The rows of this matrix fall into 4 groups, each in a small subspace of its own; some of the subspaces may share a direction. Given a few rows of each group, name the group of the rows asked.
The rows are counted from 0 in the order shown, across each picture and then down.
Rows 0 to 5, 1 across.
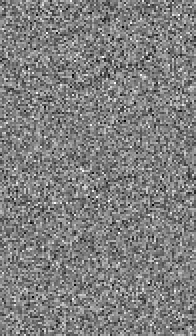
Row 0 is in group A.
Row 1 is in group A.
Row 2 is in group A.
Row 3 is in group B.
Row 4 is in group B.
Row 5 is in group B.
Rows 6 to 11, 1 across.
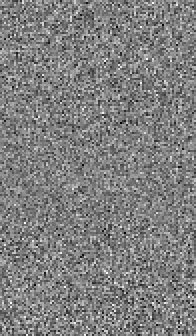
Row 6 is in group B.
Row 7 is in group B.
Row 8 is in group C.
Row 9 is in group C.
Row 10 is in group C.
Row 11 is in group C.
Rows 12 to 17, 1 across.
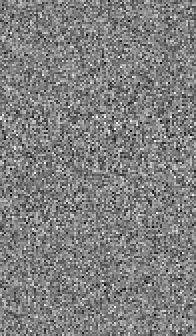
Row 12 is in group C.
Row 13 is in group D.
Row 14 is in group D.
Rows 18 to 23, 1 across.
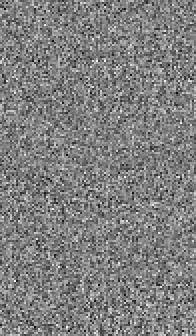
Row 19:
D
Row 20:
B
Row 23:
D
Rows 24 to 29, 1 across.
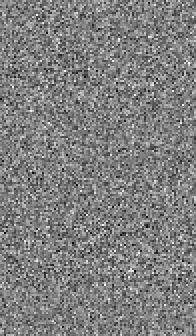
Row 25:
B
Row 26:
B
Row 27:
C
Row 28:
D
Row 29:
D
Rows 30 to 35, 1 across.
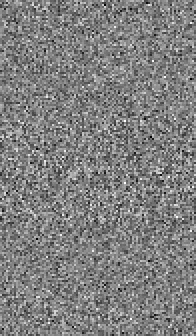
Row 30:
D
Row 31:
C
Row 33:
D
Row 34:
A
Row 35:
B
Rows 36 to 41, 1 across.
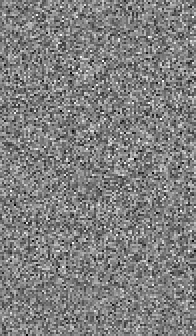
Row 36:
A
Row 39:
C
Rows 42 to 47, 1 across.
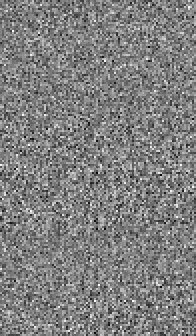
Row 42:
B
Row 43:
D
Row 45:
D
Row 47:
D
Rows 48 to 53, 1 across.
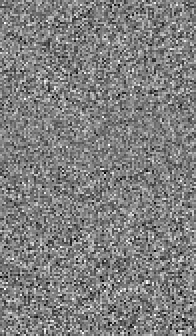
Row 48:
B
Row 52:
B
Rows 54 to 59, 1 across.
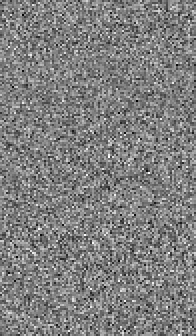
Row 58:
C
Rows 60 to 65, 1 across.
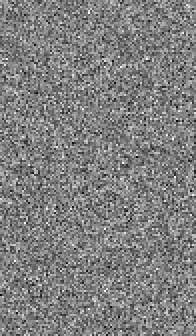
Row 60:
B
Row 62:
B
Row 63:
C
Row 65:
C
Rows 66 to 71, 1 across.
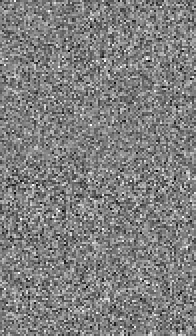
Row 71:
A
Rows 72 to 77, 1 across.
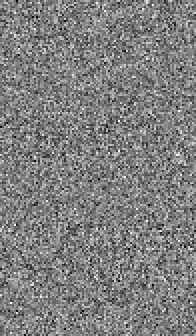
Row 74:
A
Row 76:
D
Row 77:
C
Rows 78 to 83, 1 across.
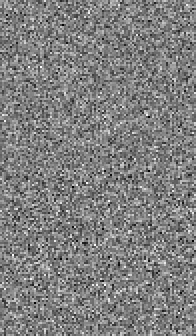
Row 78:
B
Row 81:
B
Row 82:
B
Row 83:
D
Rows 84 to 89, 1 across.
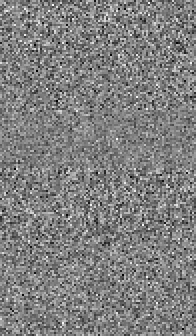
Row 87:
D
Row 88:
A
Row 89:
B
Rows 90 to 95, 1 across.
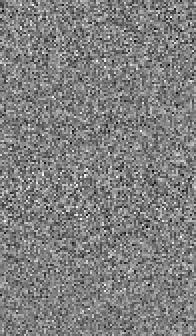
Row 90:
C
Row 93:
C
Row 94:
D
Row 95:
C
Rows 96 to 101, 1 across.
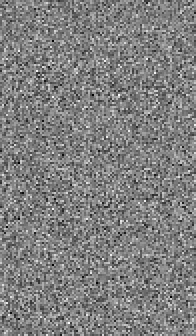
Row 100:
B
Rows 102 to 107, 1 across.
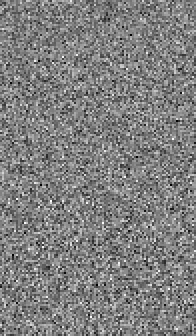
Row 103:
C
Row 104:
B
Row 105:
C
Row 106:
B
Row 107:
D
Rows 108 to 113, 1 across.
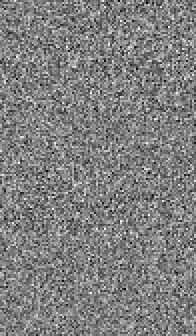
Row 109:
D
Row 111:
B
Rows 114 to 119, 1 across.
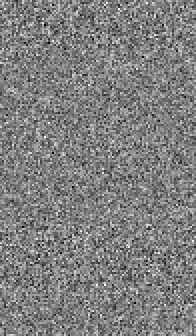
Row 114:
B
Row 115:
B
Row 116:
A
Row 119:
D
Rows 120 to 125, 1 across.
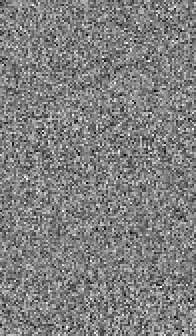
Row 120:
C
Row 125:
D
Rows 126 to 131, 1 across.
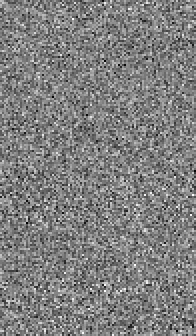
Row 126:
B
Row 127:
A
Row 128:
B
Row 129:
C
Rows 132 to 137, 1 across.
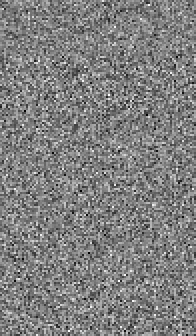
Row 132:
A
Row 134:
A
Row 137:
D
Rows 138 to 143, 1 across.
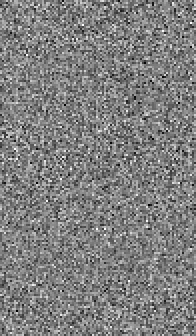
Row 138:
C
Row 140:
C
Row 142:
D
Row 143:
C
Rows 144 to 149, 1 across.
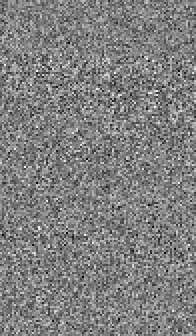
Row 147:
A
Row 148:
C
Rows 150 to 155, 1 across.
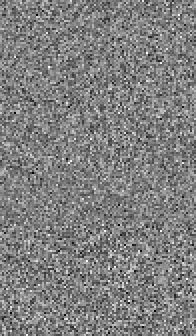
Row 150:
A
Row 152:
D
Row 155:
C
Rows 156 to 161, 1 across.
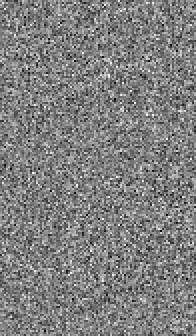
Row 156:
B
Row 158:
C
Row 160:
D
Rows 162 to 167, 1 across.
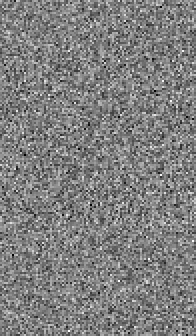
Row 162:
D
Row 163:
B
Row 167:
D
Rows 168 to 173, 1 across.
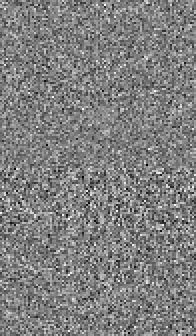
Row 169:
B
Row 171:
D
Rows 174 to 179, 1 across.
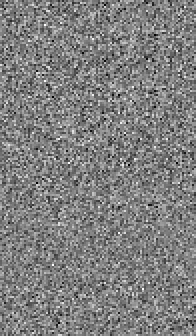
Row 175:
A
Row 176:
D
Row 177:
A
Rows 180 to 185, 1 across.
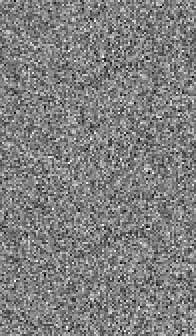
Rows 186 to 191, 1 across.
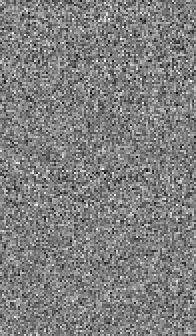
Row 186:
A
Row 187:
D
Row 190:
B
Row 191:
C
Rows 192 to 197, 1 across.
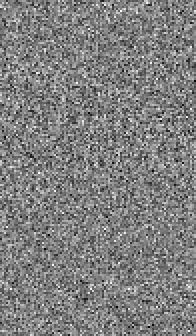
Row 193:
B
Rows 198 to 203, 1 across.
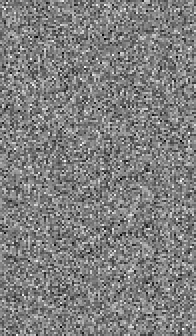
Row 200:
C
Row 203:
B
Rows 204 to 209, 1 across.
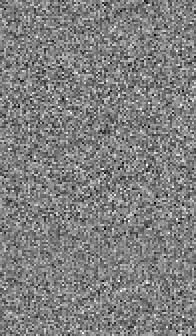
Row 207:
D
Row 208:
D
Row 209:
D
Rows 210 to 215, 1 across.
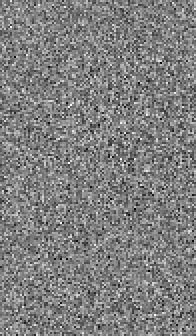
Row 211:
D
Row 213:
C
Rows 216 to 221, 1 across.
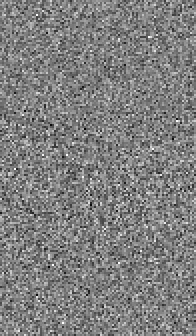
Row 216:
A
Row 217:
C
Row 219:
D
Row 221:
B
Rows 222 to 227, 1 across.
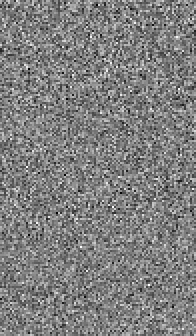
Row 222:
D
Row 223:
A
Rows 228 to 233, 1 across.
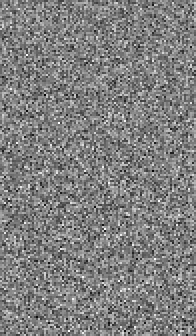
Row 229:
C
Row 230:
C
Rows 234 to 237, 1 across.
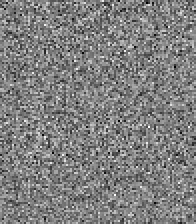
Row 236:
A
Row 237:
A
